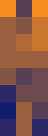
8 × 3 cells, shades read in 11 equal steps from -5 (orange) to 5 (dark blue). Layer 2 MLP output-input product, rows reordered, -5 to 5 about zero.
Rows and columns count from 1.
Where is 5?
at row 7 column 1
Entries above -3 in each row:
1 2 2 3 3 3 3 3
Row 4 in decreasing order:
-1 -1 -1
